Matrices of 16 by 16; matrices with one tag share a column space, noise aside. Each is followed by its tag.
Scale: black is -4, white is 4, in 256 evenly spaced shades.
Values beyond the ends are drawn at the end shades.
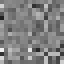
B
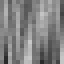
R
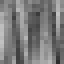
R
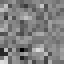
B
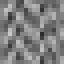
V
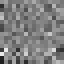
B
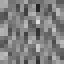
V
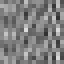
V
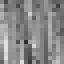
R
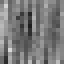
R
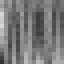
R
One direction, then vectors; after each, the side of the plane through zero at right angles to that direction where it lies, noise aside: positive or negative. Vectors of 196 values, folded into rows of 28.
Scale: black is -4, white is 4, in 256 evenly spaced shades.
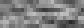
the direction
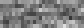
negative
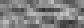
positive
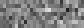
negative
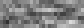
negative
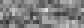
negative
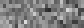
positive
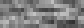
positive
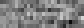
positive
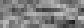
positive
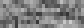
negative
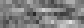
negative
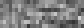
positive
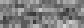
negative
